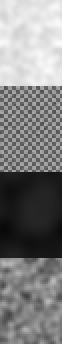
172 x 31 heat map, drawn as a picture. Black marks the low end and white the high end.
It is made of 4 by 1 panels. Panel 1,1: very high, blotchy, faint in contrast. Panel 2,1: middling, checkered, strong in contrast. Panel 3,1: very low, smooth, faint in contrast. Panel 4,1: middling, blotchy.
